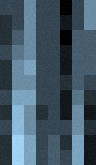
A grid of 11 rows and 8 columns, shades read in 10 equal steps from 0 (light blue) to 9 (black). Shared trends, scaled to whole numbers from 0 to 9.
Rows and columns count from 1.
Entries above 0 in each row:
8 8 8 8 8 8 8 8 8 7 7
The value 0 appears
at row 10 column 2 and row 11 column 2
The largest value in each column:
7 6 3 7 6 9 6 8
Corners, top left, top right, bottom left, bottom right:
6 3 7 8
